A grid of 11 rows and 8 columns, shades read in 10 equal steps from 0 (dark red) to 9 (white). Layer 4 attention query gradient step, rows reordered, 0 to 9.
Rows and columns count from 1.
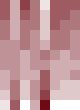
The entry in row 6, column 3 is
6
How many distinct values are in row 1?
5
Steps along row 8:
down up same down up same down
